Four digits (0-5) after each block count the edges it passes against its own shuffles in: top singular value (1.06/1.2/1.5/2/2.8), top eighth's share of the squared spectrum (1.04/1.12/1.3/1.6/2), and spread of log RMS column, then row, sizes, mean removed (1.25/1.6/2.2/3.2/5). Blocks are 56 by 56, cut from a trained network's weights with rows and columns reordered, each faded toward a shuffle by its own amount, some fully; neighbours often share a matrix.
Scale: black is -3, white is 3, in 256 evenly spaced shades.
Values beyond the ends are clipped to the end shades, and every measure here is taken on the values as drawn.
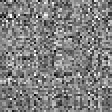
3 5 2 2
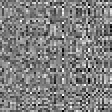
4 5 3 1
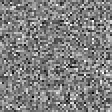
3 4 1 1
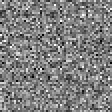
3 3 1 0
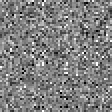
3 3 2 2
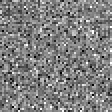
0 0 0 0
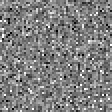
0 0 0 0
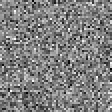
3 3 1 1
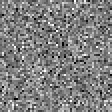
0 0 0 0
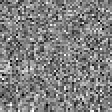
3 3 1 1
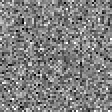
2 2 0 0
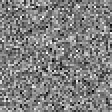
1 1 0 0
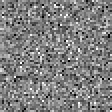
0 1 0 0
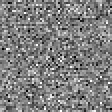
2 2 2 0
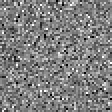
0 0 0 0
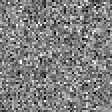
3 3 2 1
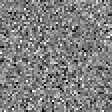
1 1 0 0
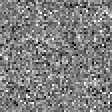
1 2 1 0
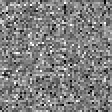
1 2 2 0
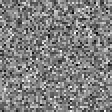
1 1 0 0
